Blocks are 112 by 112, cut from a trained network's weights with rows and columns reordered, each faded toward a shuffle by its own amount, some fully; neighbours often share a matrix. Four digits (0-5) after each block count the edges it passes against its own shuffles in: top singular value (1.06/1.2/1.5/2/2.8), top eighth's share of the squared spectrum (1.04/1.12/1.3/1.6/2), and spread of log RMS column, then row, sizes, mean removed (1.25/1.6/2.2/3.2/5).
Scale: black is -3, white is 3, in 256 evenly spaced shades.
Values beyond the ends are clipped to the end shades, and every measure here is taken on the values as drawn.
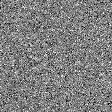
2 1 0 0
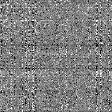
3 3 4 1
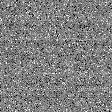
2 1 1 0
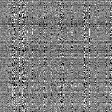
4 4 4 1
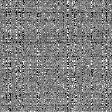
4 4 4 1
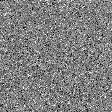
1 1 0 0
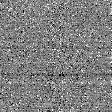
2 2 2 0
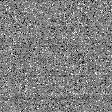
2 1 1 0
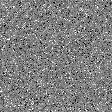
0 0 0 0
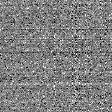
3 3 3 0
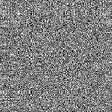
4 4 2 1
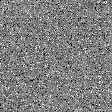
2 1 1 0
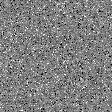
1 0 0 0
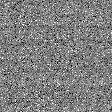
2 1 1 0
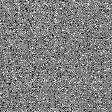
2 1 1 0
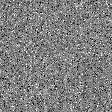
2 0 0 0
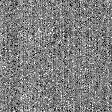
3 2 0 1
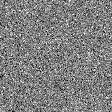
1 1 0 0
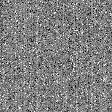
2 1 0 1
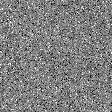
0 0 0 0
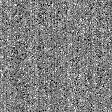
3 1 0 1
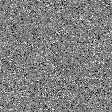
0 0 0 0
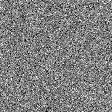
1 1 0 0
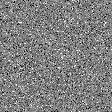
0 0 0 0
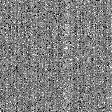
3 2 0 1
